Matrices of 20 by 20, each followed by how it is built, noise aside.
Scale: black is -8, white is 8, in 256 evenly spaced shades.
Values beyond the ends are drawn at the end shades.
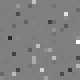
sparse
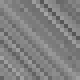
Toeplitz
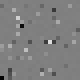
sparse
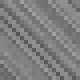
Toeplitz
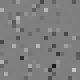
sparse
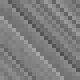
Toeplitz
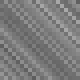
Toeplitz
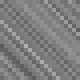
Toeplitz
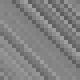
Toeplitz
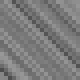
Toeplitz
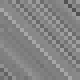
Toeplitz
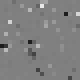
sparse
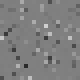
sparse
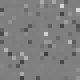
sparse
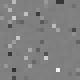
sparse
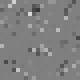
sparse
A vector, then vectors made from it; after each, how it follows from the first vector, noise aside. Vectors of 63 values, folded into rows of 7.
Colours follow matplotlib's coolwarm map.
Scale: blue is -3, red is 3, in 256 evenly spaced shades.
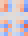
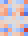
wrapped around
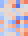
wrapped around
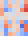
sign-scrambled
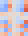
negated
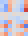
negated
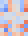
negated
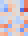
negated
